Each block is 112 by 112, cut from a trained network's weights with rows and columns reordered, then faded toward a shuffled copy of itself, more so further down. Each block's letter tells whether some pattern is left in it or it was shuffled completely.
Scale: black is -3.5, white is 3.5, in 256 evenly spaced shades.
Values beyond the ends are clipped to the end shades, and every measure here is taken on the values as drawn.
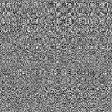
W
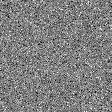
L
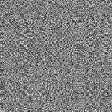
W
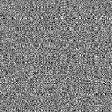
W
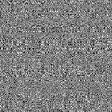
W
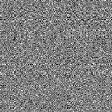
W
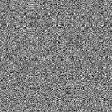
W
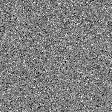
L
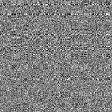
W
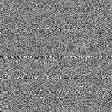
W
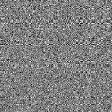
W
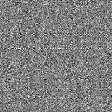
W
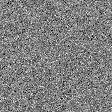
L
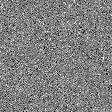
L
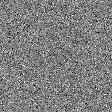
L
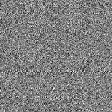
W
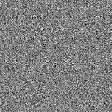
W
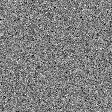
L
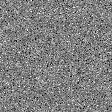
L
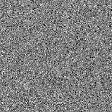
W
